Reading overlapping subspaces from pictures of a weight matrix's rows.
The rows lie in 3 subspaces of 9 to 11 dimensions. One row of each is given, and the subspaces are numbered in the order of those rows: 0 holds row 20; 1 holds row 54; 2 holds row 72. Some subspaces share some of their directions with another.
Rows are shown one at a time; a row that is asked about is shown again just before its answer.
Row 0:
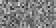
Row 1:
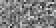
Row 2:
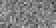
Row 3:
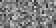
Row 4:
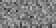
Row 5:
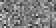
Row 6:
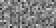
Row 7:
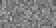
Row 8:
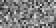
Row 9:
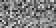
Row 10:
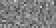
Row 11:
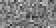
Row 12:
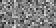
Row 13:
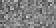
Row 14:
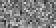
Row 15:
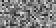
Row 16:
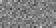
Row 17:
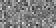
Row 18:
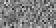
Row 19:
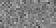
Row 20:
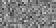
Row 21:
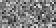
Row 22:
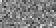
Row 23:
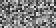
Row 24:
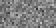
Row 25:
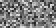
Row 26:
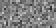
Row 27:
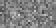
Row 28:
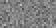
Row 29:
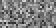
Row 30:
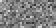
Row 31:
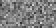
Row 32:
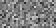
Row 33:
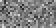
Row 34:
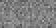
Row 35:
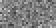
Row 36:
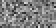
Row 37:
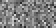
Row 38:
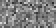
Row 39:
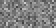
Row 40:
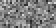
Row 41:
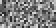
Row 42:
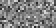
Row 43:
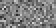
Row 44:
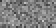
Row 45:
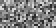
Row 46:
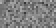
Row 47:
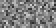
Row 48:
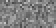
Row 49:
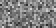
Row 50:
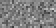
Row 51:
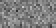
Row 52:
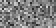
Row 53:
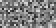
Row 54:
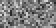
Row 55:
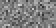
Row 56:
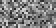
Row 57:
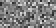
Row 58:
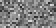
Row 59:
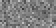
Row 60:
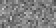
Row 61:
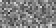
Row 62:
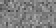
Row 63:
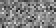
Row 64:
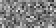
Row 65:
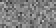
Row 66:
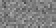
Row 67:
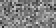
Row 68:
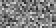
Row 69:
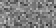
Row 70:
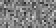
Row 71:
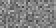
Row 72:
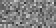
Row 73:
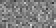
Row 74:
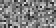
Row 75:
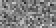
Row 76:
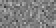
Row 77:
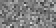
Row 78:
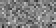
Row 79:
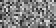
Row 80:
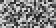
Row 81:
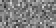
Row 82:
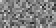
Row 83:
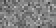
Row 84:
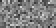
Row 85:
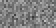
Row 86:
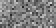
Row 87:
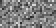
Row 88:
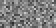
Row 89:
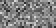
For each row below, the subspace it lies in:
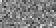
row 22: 2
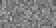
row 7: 1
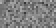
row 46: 0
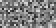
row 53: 1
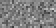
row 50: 2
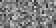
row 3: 1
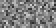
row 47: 2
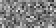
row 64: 2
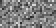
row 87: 2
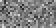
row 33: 1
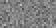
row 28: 0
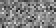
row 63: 2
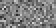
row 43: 1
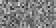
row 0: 0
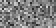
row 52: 2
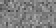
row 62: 0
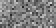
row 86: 1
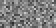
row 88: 1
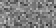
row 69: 0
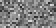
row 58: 1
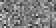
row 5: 0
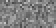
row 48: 0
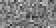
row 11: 0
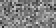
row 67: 0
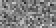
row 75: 2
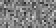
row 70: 0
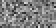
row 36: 0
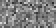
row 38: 0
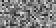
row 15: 1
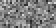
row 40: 2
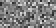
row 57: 0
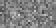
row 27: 1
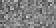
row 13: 0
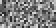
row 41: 1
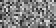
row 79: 1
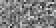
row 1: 2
